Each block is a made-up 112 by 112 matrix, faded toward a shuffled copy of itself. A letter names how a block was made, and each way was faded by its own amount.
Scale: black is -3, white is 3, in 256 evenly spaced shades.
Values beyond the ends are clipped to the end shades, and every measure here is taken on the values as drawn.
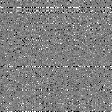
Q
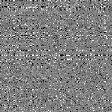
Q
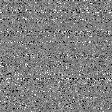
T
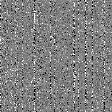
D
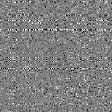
Q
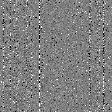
D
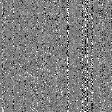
D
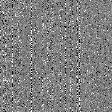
D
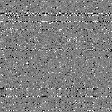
Q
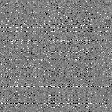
Q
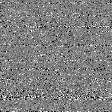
T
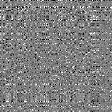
Q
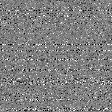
T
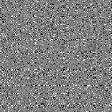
Q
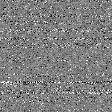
T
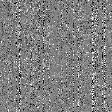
D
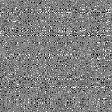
Q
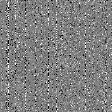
D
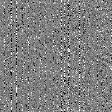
D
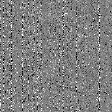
D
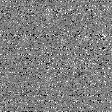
T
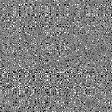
Q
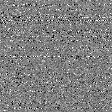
T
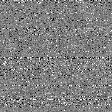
T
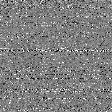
T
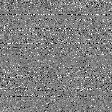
T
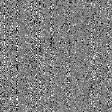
D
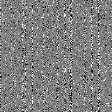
D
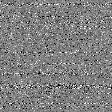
T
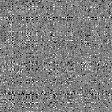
Q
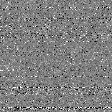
T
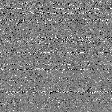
T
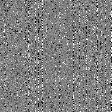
D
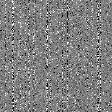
D
